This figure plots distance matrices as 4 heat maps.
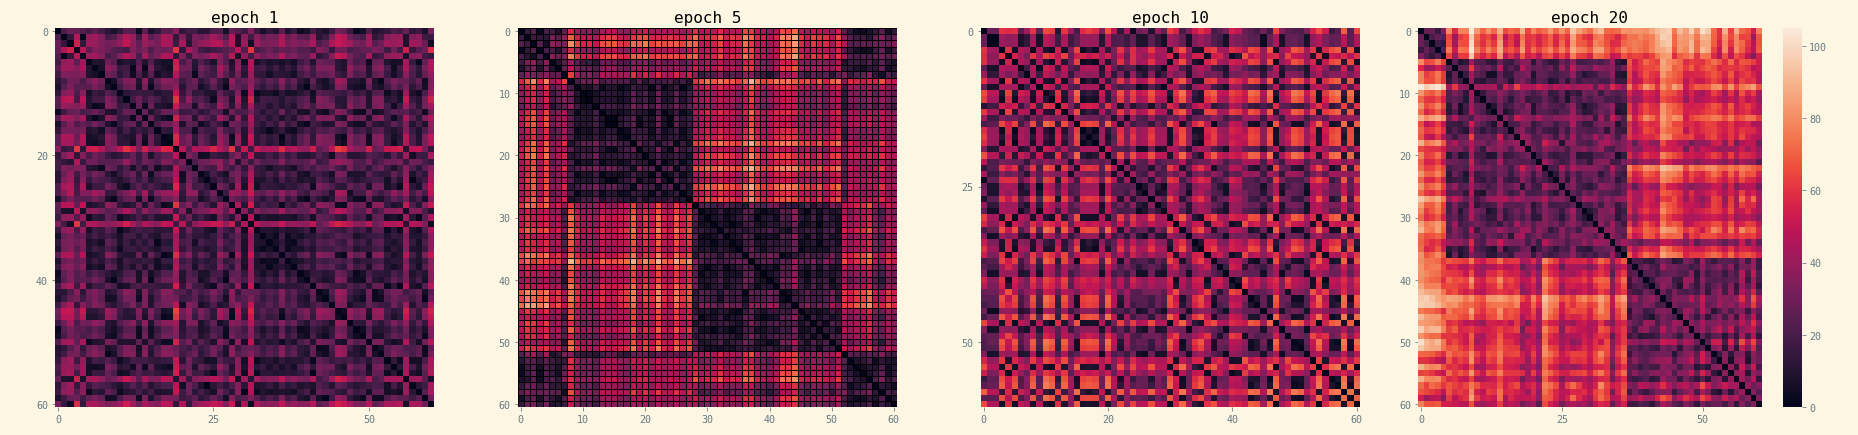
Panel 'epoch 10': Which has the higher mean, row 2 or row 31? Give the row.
31
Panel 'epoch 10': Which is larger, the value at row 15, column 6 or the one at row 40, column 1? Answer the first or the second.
the second
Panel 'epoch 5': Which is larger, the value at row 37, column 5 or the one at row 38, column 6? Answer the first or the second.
the first
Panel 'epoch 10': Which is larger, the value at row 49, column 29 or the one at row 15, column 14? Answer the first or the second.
the second
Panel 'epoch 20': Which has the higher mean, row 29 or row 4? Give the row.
4
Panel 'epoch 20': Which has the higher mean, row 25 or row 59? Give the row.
59
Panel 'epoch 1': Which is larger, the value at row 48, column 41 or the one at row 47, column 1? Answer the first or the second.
the second
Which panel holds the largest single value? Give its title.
epoch 20
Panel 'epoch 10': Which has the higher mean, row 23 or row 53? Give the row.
53
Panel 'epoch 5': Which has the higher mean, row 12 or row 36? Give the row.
36
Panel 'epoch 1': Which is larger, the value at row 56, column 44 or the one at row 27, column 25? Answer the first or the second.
the first
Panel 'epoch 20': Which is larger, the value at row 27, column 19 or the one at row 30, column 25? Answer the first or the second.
the first
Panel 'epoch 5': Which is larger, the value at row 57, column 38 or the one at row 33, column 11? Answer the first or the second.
the second
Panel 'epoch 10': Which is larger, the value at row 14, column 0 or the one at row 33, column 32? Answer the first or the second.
the first
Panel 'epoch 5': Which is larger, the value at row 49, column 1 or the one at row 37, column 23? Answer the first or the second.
the second
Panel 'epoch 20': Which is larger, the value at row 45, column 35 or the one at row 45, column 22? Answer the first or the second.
the second
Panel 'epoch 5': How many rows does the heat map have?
61
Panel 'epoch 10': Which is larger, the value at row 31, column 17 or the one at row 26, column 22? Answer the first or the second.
the first
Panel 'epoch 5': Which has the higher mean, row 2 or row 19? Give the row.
2
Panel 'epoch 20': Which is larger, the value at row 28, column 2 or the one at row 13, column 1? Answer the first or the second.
the first
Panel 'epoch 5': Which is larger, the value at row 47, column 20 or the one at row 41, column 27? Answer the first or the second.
the second
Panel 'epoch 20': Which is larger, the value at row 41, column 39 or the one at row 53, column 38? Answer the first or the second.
the second
